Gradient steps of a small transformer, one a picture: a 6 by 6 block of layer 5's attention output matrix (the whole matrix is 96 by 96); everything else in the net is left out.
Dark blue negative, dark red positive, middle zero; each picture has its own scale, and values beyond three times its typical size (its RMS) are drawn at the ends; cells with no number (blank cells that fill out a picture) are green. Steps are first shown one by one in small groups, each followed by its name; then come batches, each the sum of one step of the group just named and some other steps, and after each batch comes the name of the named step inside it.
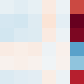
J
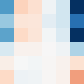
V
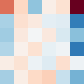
V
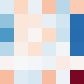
V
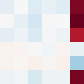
J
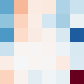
V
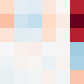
J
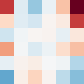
J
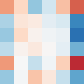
V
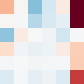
V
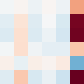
J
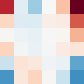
J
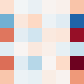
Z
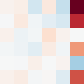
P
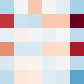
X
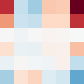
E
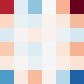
E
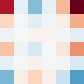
P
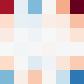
E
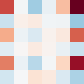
Z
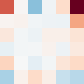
P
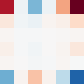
E
